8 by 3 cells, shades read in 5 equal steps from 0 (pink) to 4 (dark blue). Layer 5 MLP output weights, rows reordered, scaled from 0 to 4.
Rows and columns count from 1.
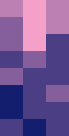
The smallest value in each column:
1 0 1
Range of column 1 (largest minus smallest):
3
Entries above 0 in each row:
2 2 2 3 3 3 3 3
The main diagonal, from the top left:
1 0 3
